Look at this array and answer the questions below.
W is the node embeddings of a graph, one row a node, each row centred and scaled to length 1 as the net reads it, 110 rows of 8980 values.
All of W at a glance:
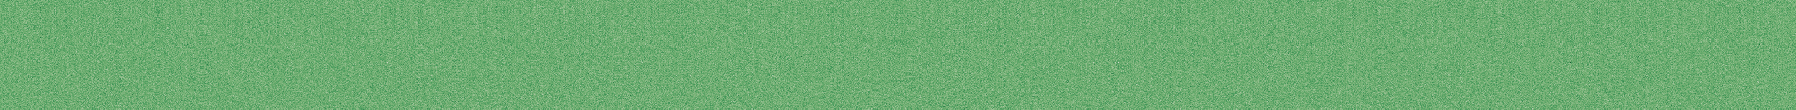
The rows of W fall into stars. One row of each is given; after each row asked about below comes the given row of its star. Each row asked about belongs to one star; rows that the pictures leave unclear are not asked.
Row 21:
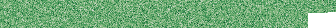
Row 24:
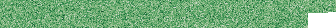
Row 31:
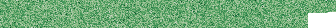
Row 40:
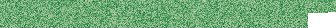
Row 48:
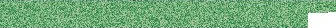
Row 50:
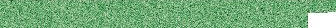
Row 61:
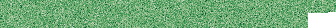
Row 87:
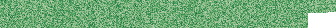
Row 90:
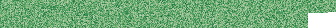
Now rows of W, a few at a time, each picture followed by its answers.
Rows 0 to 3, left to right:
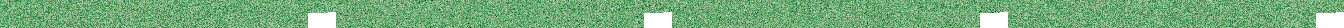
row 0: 40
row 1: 87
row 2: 50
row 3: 21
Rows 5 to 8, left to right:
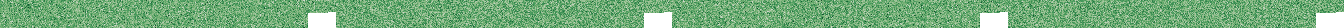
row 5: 48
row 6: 40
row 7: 50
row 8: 90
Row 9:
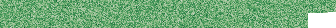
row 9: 50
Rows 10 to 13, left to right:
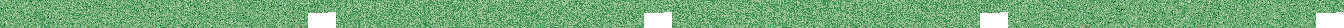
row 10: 50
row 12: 50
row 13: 61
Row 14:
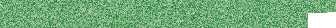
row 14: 87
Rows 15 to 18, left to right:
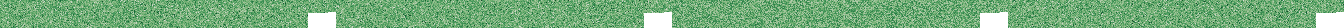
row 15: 90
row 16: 87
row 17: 40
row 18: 90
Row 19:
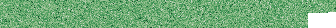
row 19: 31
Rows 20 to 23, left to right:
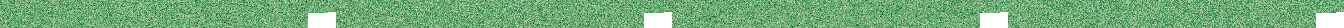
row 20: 21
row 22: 40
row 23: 61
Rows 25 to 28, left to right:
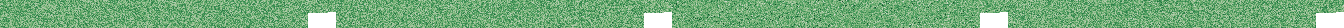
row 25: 31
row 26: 87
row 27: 40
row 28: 50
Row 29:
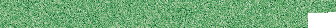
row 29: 48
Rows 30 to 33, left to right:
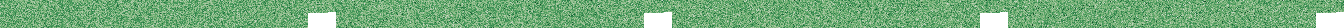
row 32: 21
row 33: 90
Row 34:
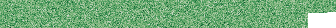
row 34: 21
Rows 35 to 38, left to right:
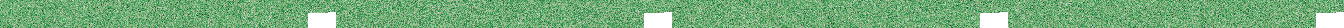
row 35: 61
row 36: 24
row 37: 50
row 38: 24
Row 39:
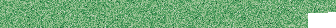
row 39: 24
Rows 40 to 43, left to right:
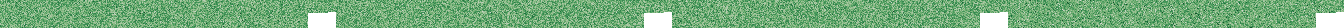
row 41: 40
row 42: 31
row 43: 61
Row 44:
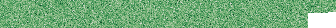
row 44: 61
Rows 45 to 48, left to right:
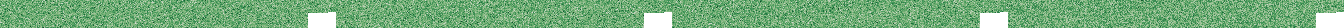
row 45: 24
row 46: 90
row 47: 90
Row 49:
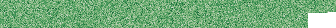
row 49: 21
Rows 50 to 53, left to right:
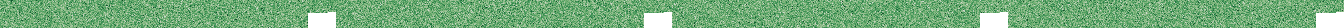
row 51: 21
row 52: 40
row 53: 61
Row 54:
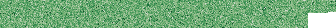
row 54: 48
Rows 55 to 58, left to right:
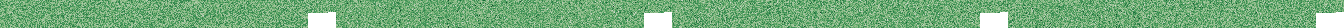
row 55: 24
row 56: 61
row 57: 48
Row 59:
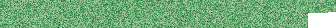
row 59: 48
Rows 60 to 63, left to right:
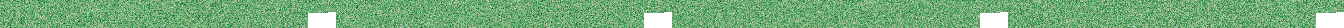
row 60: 21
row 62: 24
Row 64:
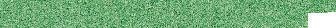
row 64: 50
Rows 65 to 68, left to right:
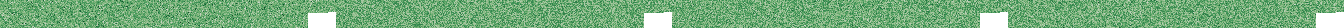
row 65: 48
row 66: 21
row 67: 50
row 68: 21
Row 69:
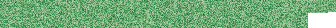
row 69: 48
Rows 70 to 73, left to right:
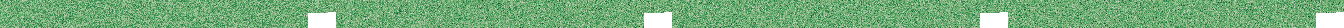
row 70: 87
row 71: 48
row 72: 21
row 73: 87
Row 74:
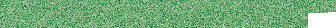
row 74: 24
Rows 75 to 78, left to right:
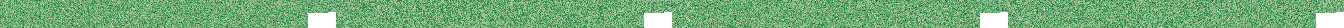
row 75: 61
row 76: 48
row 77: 24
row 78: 87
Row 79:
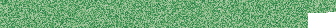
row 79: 87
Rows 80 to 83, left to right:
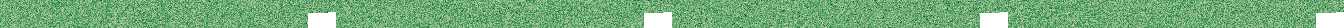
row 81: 40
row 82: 87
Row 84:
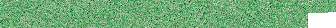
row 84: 31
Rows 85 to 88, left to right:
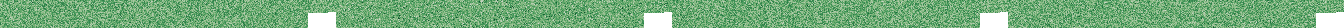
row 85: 61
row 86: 24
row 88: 24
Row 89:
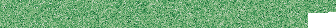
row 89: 90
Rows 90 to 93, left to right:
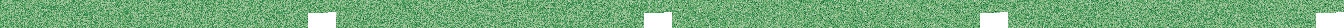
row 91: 21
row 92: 50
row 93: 24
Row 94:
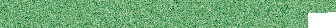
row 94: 40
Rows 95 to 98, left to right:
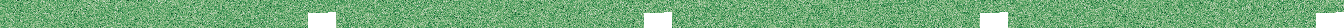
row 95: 31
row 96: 87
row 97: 21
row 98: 87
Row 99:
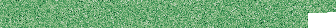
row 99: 31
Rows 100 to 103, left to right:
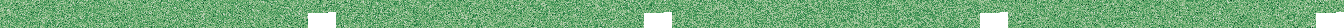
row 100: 24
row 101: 21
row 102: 31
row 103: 48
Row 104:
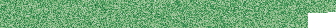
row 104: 40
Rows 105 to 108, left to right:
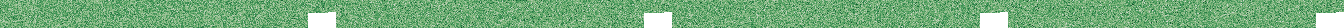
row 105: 90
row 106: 24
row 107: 21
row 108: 90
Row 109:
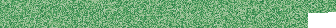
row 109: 90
